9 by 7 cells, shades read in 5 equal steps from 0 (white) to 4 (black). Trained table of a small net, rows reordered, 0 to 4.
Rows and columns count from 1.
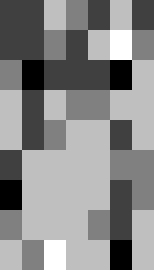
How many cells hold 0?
2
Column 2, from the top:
3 3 4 3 3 1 1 1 2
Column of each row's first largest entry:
1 1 2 2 2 1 1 6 6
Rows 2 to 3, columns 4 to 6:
3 1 0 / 3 3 4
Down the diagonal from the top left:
3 3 3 2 1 2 2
